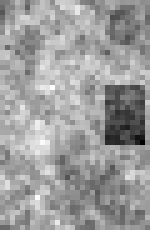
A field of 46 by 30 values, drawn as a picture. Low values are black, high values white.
The texture is blotchy. The middle right is the ninth with the lowest average. In the middle right lies a patch that is lower than the rest. The middle right is the roughest part.
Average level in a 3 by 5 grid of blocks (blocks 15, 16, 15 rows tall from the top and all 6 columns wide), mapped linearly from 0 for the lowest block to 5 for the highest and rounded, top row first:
3 4 4 3 2 | 4 5 4 1 0 | 3 4 2 2 3
